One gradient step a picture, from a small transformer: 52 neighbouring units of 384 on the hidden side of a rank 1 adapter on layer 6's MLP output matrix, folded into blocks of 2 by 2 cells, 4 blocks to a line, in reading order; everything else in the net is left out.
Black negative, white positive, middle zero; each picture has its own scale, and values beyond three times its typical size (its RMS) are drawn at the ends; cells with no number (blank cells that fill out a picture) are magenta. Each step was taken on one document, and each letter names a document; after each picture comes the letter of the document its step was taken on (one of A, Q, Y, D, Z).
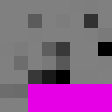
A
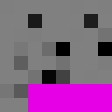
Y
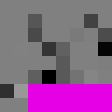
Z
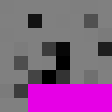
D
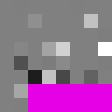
D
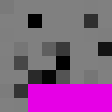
D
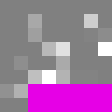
Z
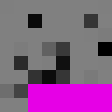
D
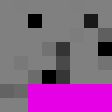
Y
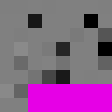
Y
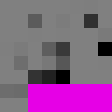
A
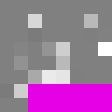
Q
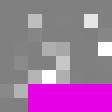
Q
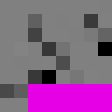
Z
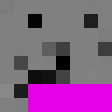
D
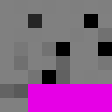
Y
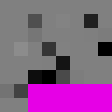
Q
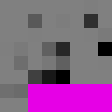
A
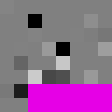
D
